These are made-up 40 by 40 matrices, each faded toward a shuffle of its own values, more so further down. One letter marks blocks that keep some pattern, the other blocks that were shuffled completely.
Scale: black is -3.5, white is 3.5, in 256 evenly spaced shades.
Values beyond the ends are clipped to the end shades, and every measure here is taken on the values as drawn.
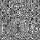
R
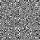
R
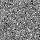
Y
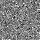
Y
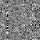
R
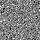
Y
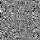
R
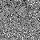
Y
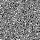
Y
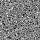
Y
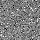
Y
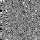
R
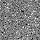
Y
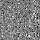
R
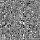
R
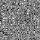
R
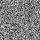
Y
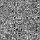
R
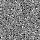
Y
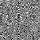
R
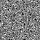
Y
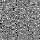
R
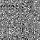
R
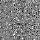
R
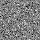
Y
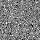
Y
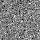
Y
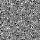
R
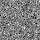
Y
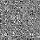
R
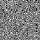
R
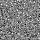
Y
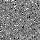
Y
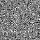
R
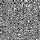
R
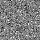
Y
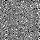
R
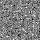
Y
